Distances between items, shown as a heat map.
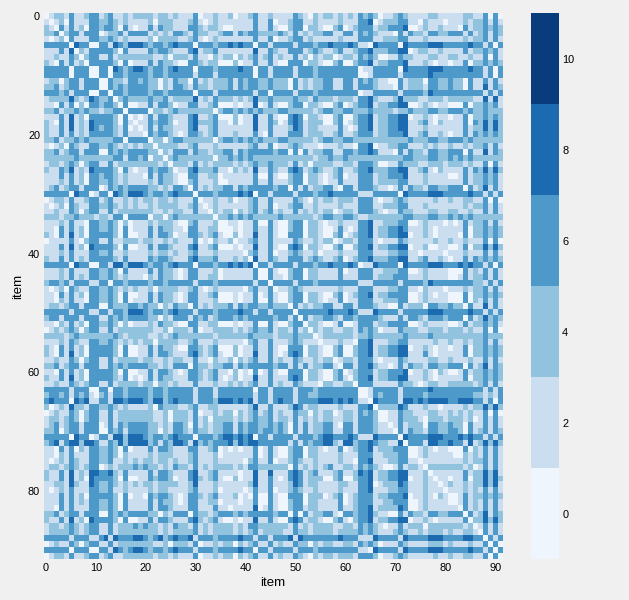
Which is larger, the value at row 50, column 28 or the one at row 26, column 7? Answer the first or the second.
the first
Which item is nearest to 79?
66
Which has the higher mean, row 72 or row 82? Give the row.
72
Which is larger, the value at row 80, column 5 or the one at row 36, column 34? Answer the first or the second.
the first
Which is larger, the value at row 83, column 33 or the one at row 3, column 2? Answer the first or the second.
the second
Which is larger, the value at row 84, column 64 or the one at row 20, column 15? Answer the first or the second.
the first
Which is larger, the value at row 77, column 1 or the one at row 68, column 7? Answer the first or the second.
the first
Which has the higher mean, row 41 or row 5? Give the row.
5
